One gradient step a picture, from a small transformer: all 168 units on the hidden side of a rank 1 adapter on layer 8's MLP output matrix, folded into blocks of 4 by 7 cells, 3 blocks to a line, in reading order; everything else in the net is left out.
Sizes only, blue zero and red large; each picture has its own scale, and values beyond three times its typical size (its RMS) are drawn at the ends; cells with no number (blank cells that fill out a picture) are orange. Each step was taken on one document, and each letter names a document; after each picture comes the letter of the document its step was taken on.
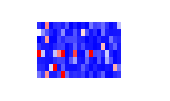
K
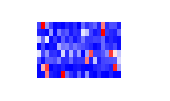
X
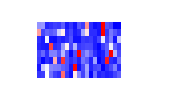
X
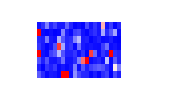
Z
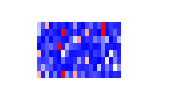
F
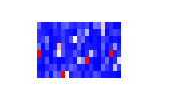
Z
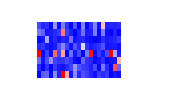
K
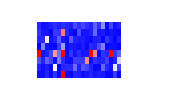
K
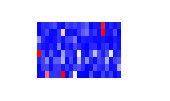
X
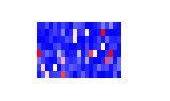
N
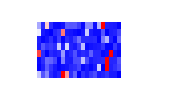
F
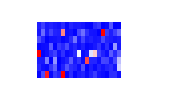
X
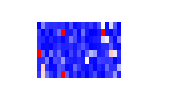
X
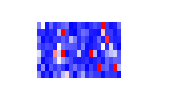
K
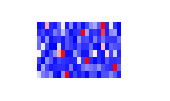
Z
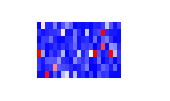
N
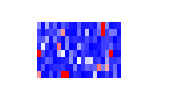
Z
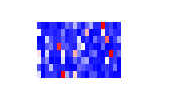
F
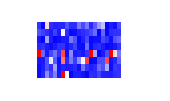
K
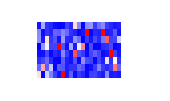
F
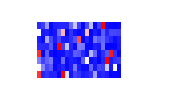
F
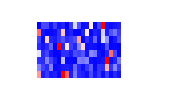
F
